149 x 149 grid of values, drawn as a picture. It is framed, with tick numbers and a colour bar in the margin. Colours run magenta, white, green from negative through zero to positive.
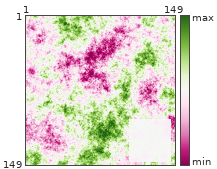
Ninth with the highest average: bottom middle. Odd patch: calmer, in the bottom right. Mirror symmetry: none. Ninth with the lowest average: top middle. Calmest part: bottom right. Histogram: bell-shaped.
